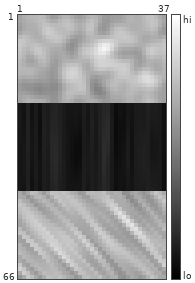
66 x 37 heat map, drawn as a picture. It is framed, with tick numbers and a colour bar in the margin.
It is made of 3 by 1 panels. Panel 1,1: high, blotchy. Panel 2,1: very low, streaked downward, faint in contrast. Panel 3,1: high, slanting down to the right.
